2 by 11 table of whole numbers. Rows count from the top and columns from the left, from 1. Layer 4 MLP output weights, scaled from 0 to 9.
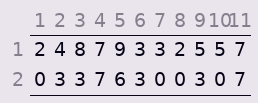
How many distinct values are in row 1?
7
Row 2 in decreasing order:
7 7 6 3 3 3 3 0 0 0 0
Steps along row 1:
up up down up down same down up same up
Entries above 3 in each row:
7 3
